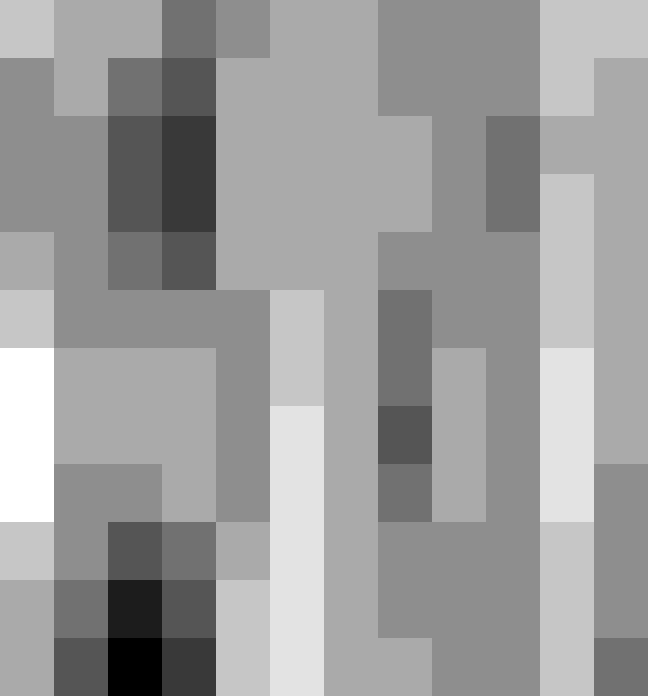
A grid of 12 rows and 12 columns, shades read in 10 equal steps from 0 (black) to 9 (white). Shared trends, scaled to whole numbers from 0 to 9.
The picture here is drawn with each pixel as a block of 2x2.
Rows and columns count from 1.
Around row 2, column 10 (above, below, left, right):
5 4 5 7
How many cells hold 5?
44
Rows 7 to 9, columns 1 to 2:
9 6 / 9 6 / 9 5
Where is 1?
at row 11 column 3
